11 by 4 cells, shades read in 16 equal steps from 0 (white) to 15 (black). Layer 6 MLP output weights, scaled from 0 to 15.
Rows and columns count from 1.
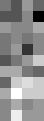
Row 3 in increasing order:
5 6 7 7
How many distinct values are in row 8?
3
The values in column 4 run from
3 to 15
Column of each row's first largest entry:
2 4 2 1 3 1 4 1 1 1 1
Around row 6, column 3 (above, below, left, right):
12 8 8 3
